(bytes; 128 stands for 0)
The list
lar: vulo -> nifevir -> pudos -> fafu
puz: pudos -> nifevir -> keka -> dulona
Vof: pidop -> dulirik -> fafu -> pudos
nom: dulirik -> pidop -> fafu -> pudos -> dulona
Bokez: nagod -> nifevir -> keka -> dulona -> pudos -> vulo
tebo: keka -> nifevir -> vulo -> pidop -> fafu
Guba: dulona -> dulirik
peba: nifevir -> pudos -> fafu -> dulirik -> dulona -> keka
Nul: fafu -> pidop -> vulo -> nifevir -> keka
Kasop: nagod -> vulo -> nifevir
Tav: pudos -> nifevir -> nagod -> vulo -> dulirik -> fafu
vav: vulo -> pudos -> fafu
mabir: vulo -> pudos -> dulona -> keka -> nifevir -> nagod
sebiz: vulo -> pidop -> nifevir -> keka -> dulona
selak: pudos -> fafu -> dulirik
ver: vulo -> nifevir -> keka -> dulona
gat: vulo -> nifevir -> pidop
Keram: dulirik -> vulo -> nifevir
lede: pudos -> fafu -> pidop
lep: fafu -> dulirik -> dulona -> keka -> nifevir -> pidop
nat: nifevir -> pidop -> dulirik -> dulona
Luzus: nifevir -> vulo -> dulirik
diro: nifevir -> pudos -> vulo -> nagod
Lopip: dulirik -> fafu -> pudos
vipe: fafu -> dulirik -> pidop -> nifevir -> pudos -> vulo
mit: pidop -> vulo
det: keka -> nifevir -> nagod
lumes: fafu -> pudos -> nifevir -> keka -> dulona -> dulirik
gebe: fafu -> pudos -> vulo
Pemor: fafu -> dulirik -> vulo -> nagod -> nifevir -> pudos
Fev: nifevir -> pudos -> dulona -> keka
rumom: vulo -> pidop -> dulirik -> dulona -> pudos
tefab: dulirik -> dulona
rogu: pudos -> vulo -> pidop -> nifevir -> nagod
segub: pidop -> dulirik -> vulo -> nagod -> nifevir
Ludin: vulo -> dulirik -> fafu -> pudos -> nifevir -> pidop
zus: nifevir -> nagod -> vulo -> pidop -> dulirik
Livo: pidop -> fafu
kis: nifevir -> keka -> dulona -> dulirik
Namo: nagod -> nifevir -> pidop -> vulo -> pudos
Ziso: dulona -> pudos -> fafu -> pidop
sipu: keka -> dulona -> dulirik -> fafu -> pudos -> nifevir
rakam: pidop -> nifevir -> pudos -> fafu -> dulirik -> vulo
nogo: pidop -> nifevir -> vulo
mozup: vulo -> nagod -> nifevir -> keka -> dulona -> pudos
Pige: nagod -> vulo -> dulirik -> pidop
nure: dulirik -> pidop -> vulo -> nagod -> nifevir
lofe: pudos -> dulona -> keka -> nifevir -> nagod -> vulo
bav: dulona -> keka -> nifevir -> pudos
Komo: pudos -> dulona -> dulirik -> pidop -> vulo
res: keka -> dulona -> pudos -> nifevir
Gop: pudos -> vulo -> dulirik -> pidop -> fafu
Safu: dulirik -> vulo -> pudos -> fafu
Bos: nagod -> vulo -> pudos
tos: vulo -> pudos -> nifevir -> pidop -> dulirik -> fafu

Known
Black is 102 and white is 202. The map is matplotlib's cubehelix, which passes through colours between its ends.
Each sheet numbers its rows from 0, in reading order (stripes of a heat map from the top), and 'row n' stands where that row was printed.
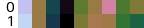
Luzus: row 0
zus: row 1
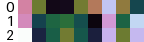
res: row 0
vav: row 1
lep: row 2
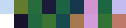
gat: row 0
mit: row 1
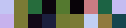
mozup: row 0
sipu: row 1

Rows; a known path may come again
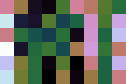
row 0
diro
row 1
lumes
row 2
mabir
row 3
mit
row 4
mozup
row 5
Kasop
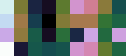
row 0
nat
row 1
zus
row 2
ver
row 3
nogo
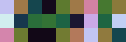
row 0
Luzus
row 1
rumom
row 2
res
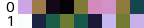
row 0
kis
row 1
lep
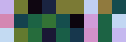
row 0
sipu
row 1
vav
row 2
gat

